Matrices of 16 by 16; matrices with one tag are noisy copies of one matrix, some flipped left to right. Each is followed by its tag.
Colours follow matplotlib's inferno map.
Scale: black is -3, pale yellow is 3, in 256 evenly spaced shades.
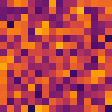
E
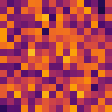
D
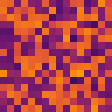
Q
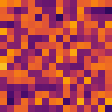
E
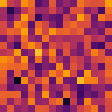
E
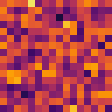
E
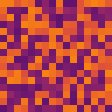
E
